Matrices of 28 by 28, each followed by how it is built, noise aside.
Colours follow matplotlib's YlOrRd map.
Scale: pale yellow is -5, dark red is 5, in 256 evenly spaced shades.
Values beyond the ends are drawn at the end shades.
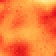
smooth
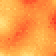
smooth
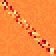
banded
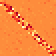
banded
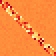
banded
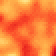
smooth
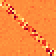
banded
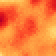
smooth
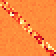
banded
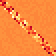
banded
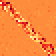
banded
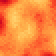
smooth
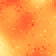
smooth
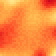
smooth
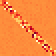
banded
